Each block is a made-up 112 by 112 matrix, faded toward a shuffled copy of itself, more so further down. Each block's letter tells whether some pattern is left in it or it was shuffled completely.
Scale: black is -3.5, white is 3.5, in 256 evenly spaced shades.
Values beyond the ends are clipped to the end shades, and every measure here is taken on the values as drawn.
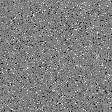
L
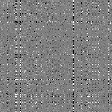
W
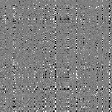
W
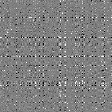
W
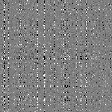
W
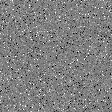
L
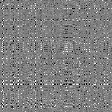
W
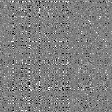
W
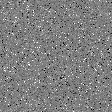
L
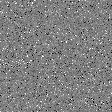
L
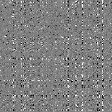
W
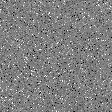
L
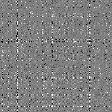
W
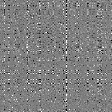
W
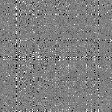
W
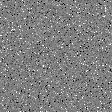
L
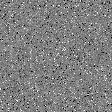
L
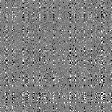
W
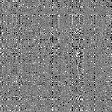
W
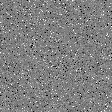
L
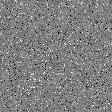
L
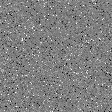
L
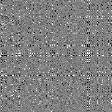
W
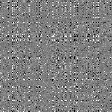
W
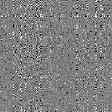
W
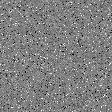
L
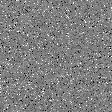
L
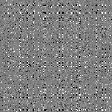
W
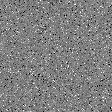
L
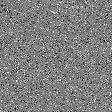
L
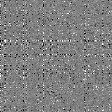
W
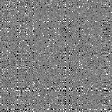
W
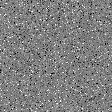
L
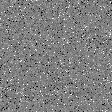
L
